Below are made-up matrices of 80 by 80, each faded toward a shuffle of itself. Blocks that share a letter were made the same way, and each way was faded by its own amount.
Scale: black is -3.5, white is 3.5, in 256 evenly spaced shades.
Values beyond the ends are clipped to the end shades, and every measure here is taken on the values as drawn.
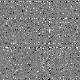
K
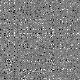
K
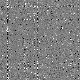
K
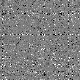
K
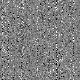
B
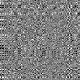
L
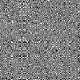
L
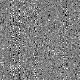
B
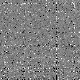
K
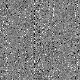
B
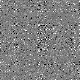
K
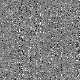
B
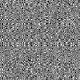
L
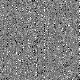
B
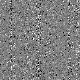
B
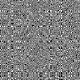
L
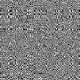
L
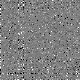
K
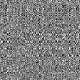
L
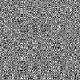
L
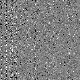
B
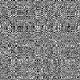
L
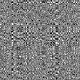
L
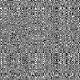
L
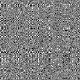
L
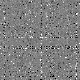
K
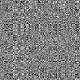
L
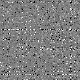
K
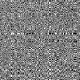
L
